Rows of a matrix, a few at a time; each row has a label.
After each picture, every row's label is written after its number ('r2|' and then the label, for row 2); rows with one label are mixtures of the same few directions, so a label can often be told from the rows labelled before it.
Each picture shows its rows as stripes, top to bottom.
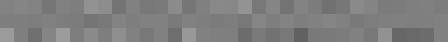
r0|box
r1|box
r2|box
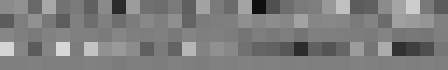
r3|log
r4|box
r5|box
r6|box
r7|box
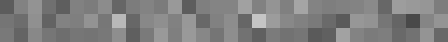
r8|box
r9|log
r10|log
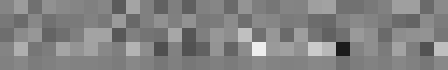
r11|log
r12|log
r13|box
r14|log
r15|log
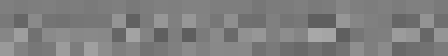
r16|log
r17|log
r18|log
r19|box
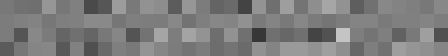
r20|box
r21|box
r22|log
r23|box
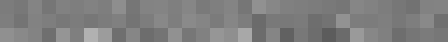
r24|log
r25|log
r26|box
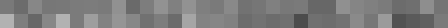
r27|log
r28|box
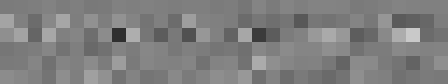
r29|box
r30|box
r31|log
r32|box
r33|log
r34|box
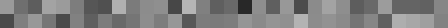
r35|box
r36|box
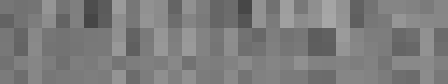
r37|box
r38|box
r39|log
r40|log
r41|box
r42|log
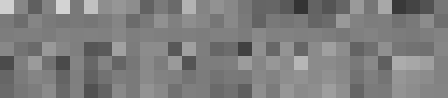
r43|box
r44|log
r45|log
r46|box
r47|box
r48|box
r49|box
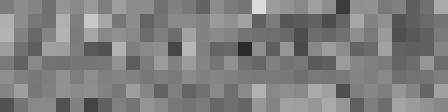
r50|log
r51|box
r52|box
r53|box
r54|log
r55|box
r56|log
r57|box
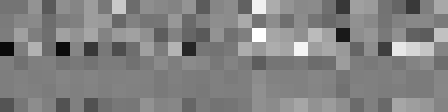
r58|log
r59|box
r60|log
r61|box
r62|log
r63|log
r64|log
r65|box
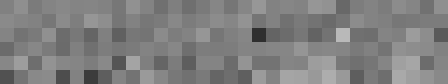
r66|log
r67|box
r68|log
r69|box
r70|log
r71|box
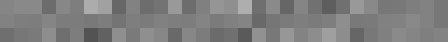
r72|box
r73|log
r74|box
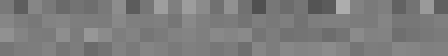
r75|log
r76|box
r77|box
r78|box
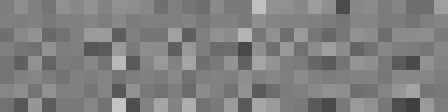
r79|log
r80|log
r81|box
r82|box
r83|log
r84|box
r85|log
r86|log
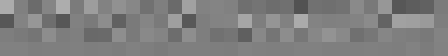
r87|box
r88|box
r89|box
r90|log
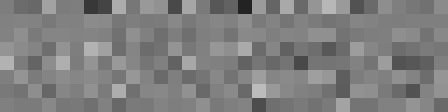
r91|box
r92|box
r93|log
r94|box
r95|box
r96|log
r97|log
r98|log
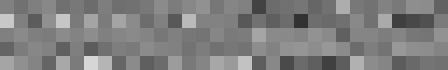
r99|log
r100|box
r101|log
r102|box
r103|box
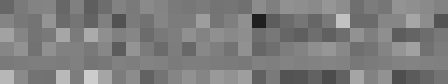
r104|box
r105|log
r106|box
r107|log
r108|box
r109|box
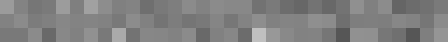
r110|box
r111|log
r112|log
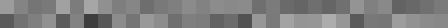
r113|box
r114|box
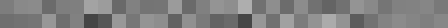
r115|box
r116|box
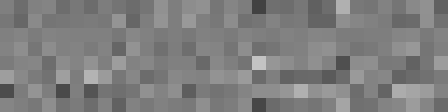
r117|log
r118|log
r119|log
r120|log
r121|log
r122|box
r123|box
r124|log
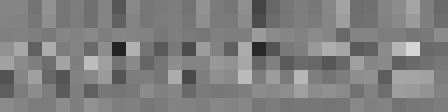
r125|log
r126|log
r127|log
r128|log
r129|box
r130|box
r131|box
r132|box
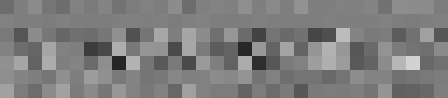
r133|box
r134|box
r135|log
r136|box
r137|log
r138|box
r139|box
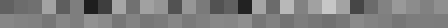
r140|box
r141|box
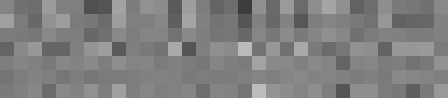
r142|box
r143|box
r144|box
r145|box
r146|log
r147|box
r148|log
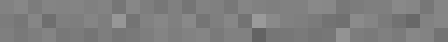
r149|log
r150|log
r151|log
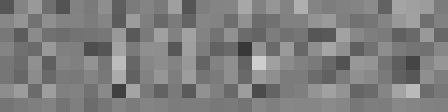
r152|box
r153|log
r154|log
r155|box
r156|log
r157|log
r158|log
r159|box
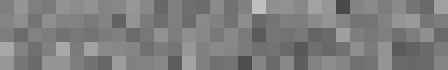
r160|log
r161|log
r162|log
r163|box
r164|box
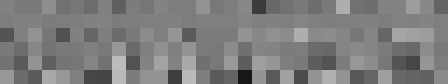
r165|log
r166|box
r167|box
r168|log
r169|log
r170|box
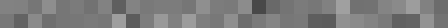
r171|log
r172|log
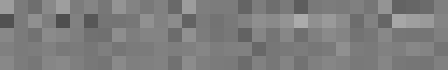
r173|box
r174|box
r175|box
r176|log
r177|box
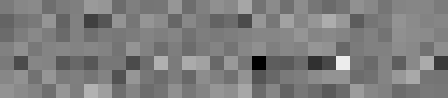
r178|box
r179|box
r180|box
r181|log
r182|log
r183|log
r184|box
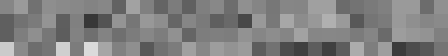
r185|log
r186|box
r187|box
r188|box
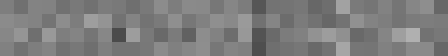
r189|log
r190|box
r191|log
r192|log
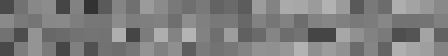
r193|box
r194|box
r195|log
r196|box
